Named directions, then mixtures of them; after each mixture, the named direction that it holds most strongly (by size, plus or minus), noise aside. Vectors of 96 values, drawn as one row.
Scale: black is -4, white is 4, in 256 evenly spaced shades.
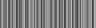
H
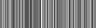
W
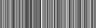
W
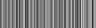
H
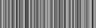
H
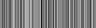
W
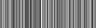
W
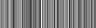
W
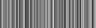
H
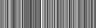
W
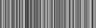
W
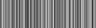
W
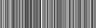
W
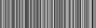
W
